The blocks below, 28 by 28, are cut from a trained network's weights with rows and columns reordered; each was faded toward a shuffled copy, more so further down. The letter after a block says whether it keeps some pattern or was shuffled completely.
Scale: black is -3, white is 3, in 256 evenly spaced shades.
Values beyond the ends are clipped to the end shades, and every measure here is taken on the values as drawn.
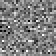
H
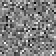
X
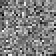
H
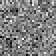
H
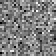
X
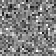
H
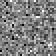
X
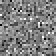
X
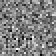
H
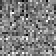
H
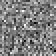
X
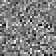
H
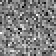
X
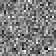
H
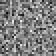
H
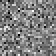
H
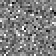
X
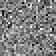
X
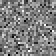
X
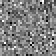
X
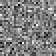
H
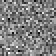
X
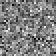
X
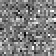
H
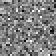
X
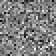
X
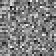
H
